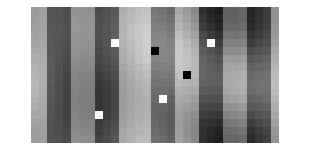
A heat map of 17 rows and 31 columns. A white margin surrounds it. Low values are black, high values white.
Stripes: upright, repeating 5 times. Lone odd cells: 6, 4 higher and 2 lower than their neighbours. Average level on the scale: 50%. Slope: none. Ninth with the highest average: top middle.
